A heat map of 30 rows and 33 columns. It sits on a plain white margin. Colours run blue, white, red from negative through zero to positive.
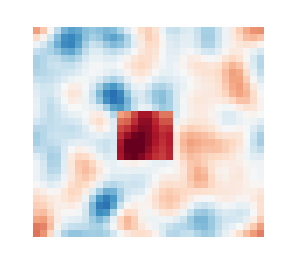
Roughest part: centre. Grain: blotchy. Odd patch: higher, in the centre. Ninth with the highest average: centre.
